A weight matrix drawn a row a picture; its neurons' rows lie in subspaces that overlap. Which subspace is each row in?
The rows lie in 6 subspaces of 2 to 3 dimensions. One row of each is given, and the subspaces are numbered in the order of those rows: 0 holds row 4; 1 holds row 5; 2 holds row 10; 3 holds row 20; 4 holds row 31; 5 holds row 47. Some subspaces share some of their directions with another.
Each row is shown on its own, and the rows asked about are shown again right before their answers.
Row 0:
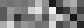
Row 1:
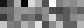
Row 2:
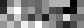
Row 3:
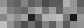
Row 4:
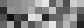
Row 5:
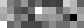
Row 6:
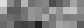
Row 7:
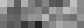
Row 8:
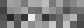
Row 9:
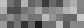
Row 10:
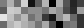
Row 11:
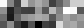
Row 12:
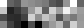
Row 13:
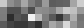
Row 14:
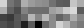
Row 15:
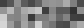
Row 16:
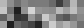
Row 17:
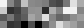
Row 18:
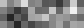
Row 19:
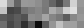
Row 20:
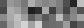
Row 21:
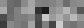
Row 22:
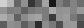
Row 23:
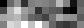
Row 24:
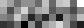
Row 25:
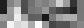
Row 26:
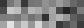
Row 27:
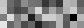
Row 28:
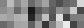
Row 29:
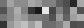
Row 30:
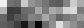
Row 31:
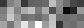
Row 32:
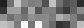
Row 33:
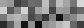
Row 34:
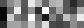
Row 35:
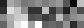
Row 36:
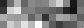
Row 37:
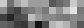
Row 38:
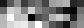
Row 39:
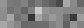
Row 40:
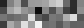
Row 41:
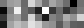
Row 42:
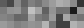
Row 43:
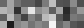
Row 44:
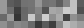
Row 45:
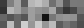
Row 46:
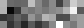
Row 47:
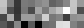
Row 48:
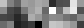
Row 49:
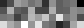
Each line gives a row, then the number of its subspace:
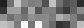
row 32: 5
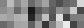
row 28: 3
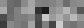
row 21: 1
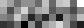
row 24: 5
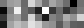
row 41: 3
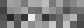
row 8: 0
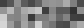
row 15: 3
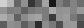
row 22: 2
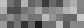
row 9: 0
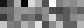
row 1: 2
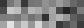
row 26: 0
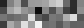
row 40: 1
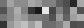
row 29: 3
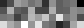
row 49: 5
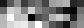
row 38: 1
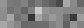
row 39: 1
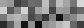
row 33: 5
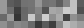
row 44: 5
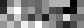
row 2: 5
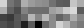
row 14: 1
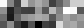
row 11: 4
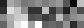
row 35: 3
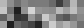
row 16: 4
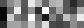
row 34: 3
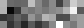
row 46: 2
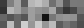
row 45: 0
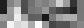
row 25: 4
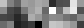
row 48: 0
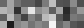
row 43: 4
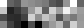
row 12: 3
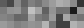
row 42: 3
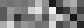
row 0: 0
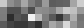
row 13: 1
